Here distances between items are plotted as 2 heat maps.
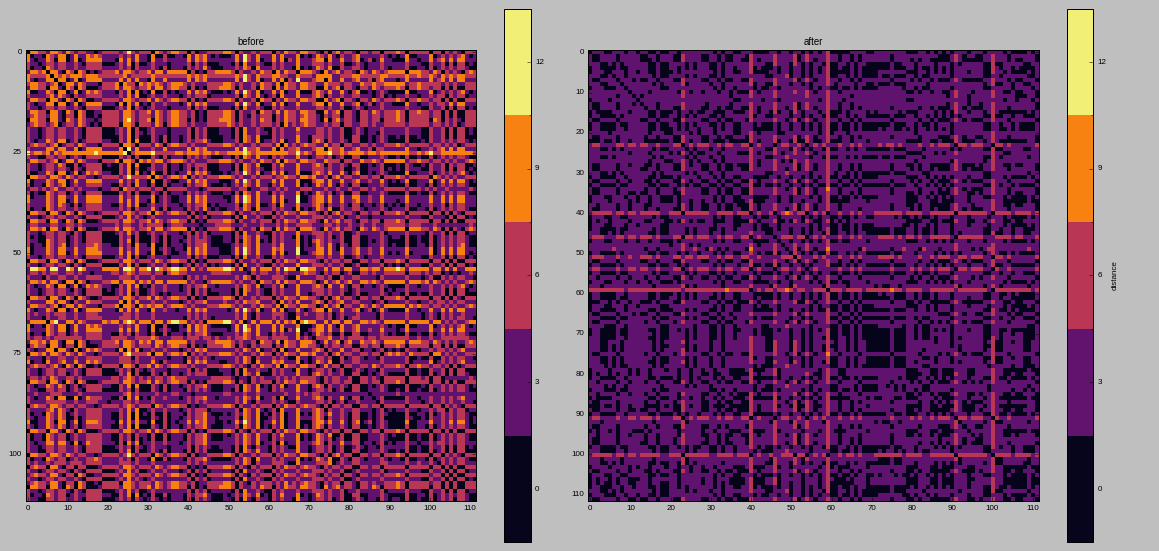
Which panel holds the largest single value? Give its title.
before
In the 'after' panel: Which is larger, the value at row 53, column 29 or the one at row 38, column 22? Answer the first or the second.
the first
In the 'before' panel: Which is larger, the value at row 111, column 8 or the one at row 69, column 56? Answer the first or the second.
the first
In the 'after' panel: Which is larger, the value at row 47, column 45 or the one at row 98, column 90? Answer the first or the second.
the first
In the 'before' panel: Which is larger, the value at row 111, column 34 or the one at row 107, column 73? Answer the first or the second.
the first
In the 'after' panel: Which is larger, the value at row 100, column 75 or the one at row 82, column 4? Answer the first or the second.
the first
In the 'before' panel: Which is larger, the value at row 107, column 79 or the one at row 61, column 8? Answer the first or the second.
the first
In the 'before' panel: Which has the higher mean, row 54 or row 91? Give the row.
54
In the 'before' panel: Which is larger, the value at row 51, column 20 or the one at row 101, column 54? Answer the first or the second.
the second
